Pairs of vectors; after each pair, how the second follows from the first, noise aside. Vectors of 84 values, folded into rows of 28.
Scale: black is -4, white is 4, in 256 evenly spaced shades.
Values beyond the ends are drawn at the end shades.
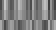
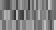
shuffled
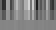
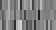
shuffled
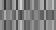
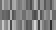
reversed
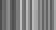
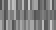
shuffled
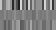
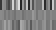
negated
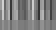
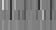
partly zeroed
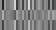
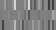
partly zeroed
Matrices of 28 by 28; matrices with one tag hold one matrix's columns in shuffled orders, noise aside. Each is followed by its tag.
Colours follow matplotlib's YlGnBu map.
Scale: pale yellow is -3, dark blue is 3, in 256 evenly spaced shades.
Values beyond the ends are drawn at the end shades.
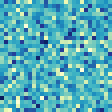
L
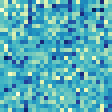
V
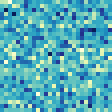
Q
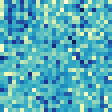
V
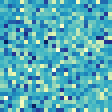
L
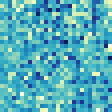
V
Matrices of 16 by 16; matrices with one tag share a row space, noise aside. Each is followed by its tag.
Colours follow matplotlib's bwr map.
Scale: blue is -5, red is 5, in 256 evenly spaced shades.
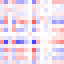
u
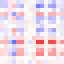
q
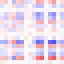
q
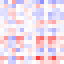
q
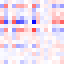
u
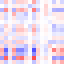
u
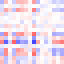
u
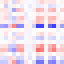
q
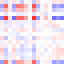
u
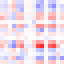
q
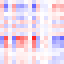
u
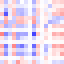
u
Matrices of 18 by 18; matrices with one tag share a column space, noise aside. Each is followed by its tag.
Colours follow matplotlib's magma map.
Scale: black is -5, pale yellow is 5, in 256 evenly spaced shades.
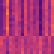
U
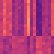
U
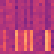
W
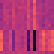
W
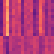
U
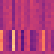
W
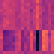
W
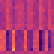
W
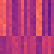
U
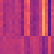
U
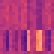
W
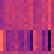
W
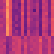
U
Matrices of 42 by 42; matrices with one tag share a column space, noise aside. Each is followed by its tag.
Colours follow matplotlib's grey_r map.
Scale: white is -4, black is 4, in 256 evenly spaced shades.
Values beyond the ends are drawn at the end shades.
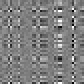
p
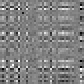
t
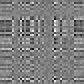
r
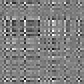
r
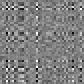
t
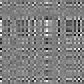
r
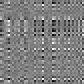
r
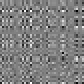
p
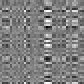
p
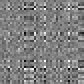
t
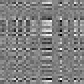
r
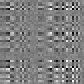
t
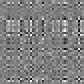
r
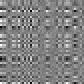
p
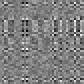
r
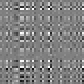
t
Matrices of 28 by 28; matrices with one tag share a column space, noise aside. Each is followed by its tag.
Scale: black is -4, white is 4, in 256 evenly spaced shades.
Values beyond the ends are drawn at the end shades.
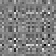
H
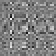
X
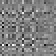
H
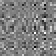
X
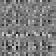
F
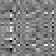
H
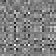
H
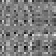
F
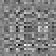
H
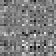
F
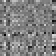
F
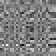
H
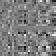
F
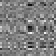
X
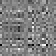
H
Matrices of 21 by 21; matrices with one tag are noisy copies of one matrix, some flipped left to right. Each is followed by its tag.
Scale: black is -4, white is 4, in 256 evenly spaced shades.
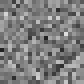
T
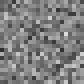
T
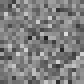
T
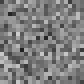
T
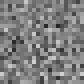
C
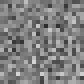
C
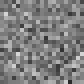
T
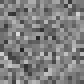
T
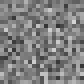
C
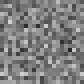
C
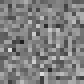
C
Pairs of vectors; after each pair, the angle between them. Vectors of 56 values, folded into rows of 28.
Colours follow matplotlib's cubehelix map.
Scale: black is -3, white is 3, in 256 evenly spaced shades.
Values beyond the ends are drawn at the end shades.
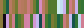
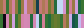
nearly parallel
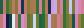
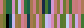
partly aligned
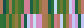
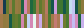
nearly parallel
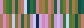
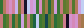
nearly opposite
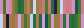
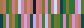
nearly opposite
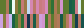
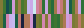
partly aligned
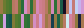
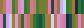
nearly opposite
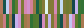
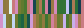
orthogonal
